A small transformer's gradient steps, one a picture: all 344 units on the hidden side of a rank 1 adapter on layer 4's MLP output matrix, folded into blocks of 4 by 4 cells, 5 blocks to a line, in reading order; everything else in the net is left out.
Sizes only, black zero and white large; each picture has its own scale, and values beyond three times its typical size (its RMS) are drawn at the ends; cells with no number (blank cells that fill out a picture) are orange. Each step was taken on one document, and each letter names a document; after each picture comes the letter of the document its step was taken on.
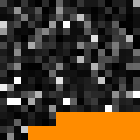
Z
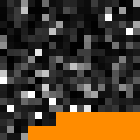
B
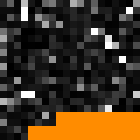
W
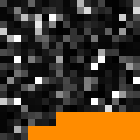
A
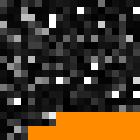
A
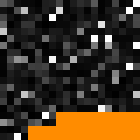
W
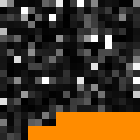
W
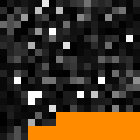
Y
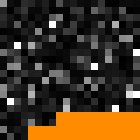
Z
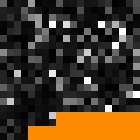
Z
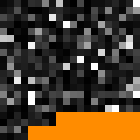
Z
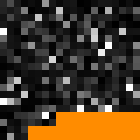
W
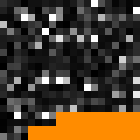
A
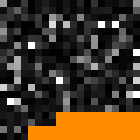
Z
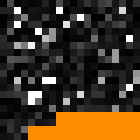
Y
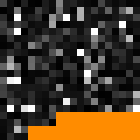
Z
